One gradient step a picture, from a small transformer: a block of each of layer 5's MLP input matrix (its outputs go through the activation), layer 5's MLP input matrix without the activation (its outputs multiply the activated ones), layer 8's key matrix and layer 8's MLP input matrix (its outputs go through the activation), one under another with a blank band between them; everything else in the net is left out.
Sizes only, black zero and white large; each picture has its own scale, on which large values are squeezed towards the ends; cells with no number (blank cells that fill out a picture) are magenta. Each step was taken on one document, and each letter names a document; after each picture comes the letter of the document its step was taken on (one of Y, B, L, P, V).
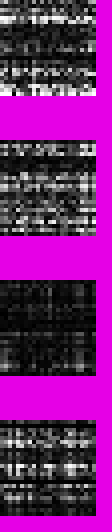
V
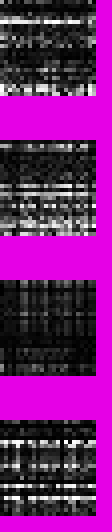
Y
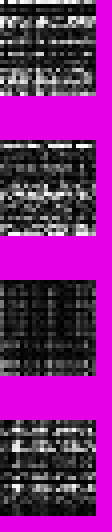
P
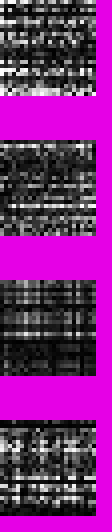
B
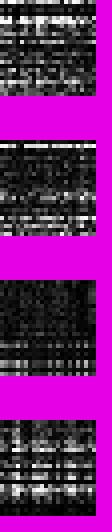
P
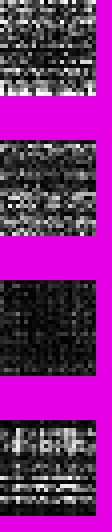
B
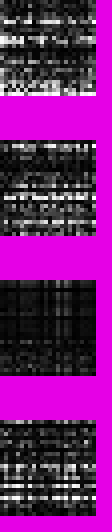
Y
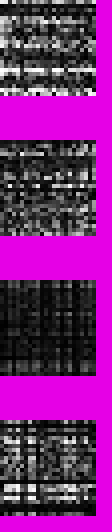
V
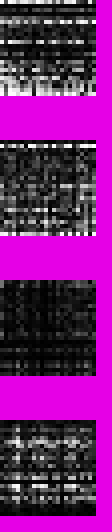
P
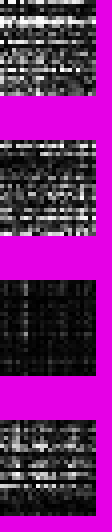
P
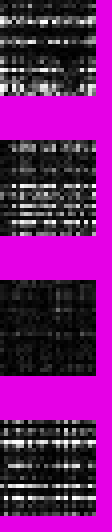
Y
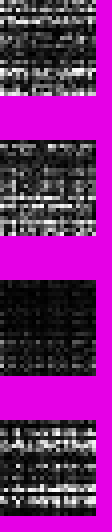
B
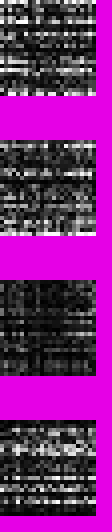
B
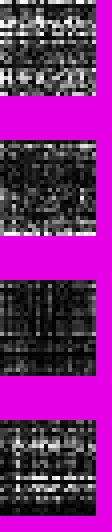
P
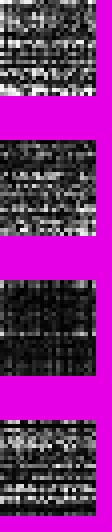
V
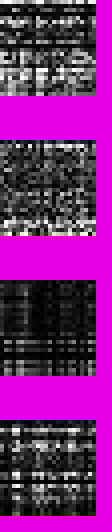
P
